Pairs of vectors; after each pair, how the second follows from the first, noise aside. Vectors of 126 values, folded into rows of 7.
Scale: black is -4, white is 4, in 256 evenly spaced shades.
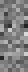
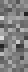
reversed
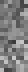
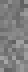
shrunk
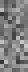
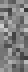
reversed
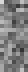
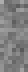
shrunk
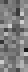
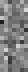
reversed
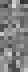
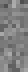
shrunk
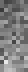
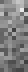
reversed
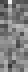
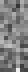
reversed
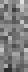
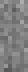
shrunk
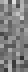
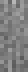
shrunk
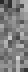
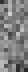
reversed
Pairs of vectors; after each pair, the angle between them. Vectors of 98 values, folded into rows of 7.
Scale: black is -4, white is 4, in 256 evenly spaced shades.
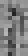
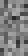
partly opposed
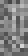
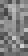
nearly parallel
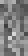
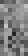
nearly opposite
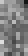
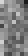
nearly parallel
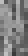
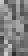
nearly parallel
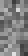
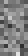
partly aligned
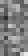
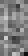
nearly opposite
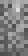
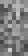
partly aligned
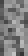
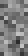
partly aligned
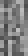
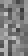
nearly opposite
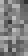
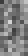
nearly opposite
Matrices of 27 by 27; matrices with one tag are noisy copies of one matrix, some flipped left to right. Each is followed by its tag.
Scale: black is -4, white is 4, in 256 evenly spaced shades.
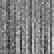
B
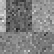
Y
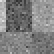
Y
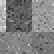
Y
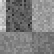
Y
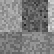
Y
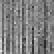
B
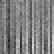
B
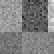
Y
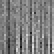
B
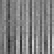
B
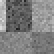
Y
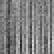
B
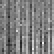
B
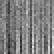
B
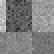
Y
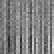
B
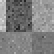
Y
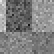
Y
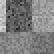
Y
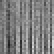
B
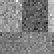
Y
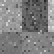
Y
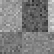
Y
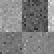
Y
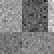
Y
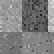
Y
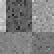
Y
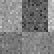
Y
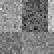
Y
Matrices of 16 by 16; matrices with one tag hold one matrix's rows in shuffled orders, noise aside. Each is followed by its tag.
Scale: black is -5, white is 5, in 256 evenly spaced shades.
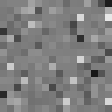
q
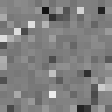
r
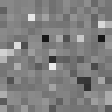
r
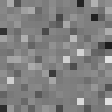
q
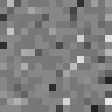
q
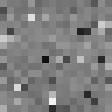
r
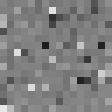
r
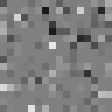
r
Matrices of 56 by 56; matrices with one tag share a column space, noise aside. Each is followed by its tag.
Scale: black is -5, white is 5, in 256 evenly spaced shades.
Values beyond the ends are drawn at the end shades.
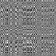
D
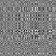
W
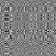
W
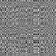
D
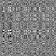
W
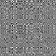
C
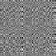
D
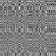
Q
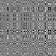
W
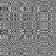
W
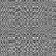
D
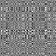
W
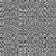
D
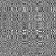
W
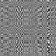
D
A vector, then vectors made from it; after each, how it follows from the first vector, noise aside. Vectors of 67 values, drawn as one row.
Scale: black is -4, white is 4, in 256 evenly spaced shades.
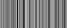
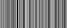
copied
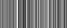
sign-scrambled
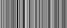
copied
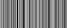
copied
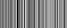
sign-scrambled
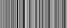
copied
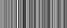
sign-scrambled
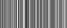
negated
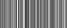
negated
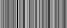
copied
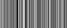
sign-scrambled
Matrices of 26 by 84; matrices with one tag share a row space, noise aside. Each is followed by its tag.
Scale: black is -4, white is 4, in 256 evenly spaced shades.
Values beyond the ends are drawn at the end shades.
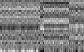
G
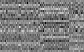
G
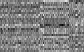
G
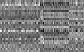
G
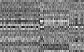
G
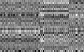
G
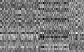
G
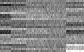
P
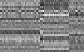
G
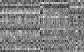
G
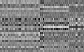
G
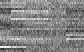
P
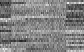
P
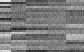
P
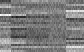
P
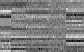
P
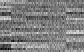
P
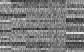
P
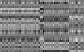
G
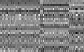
G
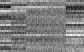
P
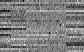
P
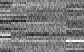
P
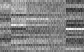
P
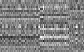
G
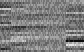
P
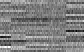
P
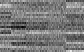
P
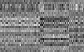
G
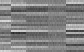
P
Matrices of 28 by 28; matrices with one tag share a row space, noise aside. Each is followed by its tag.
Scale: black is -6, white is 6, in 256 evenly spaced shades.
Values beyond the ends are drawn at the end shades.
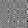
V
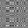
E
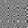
V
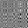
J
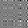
J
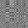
E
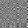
V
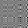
J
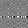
V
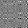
J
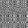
V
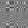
E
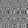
V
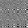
V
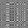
E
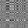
E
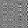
J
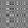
E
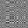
E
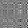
J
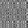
V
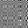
J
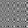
V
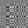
E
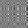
V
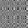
V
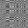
E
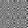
V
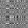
E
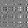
J
